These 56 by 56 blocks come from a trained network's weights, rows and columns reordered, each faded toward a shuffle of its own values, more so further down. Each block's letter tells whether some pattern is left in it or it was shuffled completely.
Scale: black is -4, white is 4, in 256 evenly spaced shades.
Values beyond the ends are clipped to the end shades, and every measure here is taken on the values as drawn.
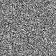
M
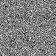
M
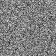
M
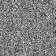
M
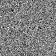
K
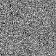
K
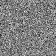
M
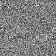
K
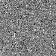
M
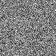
M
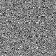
K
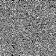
K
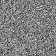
M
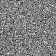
M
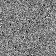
M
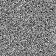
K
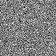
M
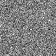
K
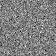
M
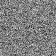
M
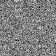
K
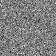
M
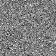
K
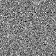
K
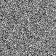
M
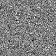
K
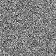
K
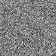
K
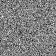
M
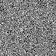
K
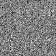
K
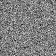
M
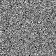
M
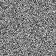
M
